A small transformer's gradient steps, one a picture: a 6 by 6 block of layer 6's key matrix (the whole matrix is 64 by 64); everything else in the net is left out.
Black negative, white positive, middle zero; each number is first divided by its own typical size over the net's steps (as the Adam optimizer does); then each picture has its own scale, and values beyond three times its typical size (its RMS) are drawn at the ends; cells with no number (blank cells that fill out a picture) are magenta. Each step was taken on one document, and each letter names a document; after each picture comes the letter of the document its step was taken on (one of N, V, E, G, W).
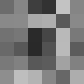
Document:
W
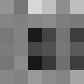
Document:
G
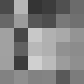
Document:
G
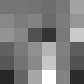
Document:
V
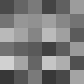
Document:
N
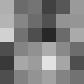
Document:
V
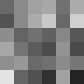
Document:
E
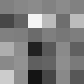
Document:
E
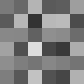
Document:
N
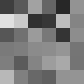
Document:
V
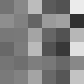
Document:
N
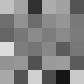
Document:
N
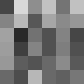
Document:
E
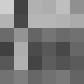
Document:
G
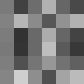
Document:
W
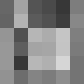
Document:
G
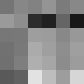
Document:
G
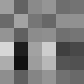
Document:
W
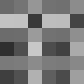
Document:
N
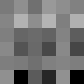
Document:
E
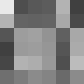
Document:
G
